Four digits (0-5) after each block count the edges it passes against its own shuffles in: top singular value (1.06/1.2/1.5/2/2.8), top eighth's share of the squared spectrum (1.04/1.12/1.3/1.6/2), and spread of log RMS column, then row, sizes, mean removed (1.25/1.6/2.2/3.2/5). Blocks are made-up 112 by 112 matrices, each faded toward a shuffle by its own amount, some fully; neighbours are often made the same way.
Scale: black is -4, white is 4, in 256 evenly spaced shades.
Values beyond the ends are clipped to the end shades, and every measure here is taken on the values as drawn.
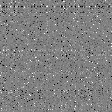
4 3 1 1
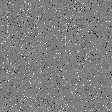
2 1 0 0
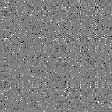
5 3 2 2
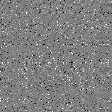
4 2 1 2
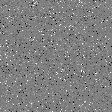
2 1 0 0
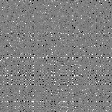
5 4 2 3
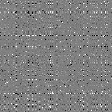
5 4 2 3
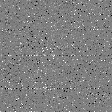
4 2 0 1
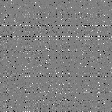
5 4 2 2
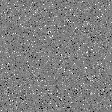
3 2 0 1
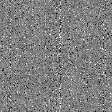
2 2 3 0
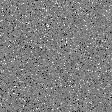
0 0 0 0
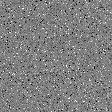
0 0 0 0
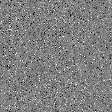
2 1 2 0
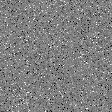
0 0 1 0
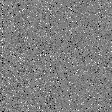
2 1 2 0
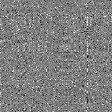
4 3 2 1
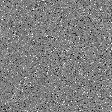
3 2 0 0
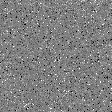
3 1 0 0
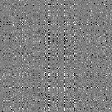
5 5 3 3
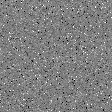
0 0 0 0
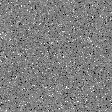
1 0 0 0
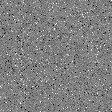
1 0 0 0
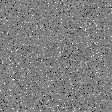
1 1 0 0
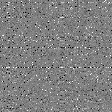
4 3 1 2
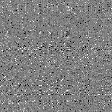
4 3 2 2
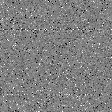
3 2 0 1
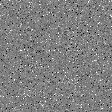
1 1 1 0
